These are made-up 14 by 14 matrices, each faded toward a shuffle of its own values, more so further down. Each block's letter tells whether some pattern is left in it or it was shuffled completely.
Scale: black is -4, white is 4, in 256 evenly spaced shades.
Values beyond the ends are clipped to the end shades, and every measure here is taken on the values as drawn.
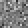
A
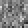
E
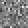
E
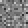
E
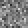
A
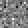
A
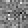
E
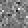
A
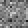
E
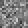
A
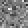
A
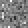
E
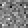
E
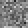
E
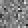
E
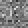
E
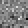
A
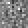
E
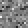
A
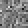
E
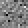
A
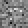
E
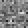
A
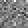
E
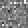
A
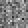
A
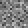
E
